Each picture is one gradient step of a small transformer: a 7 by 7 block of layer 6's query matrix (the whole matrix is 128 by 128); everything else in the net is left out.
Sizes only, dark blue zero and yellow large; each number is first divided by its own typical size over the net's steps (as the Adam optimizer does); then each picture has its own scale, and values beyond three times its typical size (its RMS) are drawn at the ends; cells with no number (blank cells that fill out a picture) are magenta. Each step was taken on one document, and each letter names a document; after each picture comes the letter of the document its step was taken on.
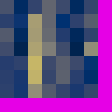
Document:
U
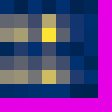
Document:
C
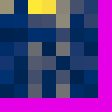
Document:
U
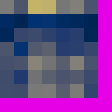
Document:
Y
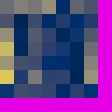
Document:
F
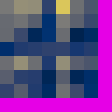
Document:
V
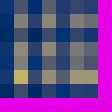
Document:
F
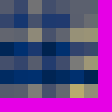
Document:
Y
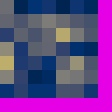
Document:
V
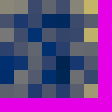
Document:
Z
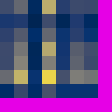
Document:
F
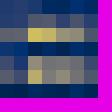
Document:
V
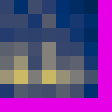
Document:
F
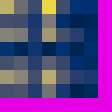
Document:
C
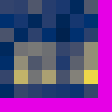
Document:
F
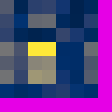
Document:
U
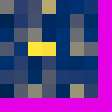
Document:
U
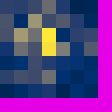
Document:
C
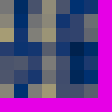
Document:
Y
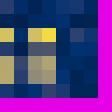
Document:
U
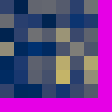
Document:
V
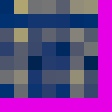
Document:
Z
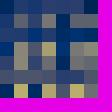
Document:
Z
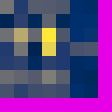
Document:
C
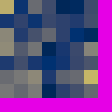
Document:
F
